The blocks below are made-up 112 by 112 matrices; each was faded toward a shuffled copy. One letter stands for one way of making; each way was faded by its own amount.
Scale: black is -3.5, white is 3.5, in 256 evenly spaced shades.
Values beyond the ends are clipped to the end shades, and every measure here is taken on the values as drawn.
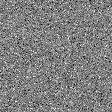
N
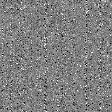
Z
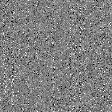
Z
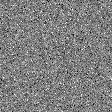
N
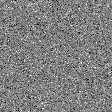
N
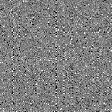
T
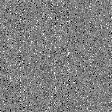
Z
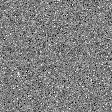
N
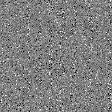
Z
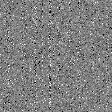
Z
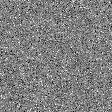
N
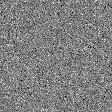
N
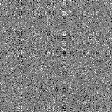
T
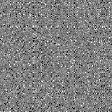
T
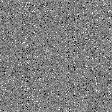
Z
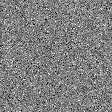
N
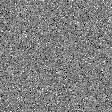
N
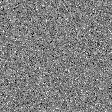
N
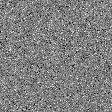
N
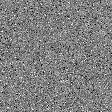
N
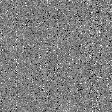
Z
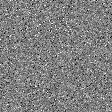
N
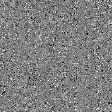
Z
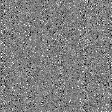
Z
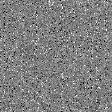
Z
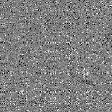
T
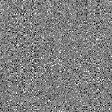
T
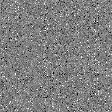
Z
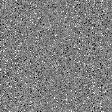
Z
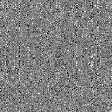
T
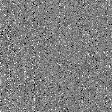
Z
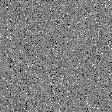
Z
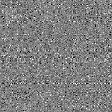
T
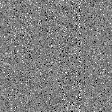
Z
